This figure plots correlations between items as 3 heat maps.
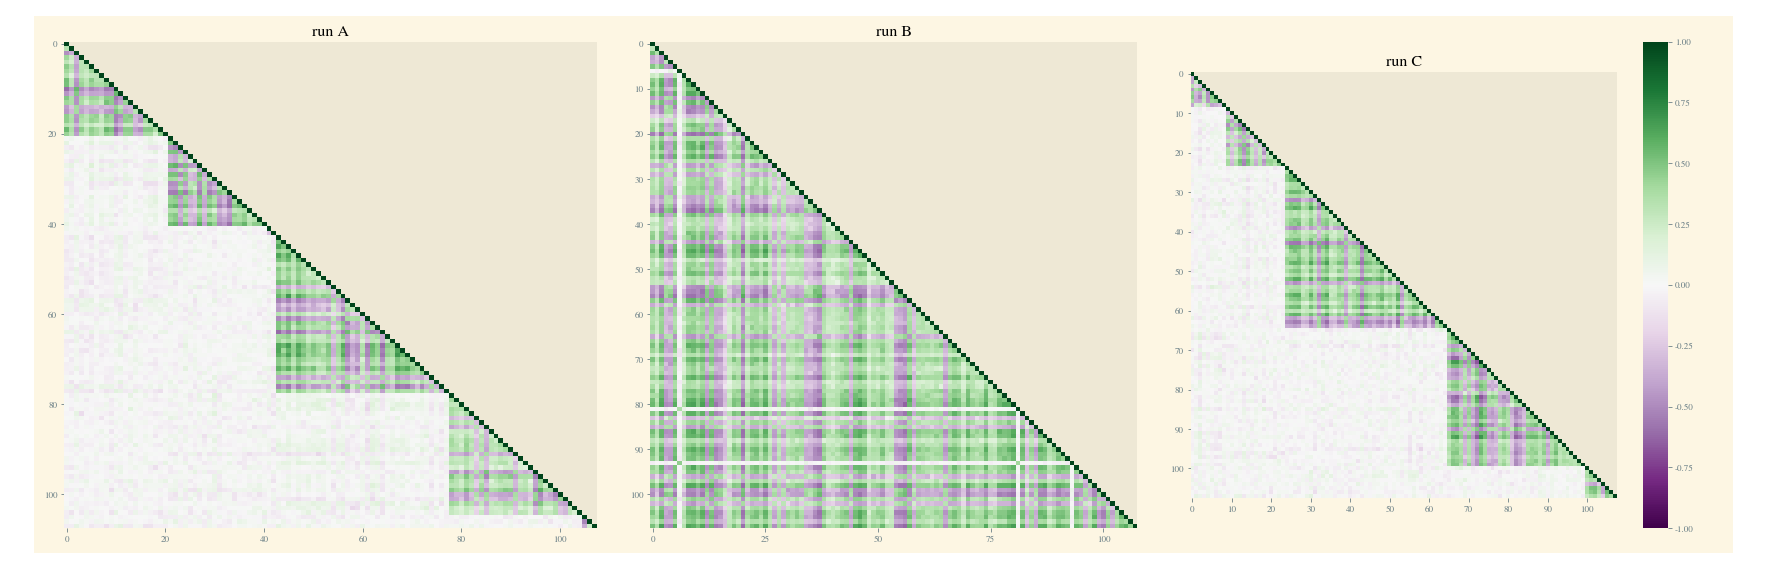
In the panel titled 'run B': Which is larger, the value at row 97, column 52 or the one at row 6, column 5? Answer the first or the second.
the first
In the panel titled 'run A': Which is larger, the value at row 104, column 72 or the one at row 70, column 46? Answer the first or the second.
the second
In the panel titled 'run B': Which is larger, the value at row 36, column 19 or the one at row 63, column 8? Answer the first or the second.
the second
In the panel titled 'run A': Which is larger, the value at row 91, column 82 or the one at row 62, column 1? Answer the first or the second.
the second
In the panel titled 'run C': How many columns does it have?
108
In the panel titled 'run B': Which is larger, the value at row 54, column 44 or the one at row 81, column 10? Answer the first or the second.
the first
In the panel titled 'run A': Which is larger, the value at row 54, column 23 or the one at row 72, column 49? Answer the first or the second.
the second
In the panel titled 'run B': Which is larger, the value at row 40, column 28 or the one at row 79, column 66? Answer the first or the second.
the second
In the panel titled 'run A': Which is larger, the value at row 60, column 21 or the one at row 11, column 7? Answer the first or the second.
the first
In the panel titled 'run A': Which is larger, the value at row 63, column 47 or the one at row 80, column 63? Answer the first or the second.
the first
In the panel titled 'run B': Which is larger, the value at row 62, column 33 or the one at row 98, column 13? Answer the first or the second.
the second
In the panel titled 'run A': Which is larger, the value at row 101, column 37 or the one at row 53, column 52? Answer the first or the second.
the second
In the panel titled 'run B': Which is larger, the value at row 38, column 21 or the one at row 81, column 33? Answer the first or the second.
the first
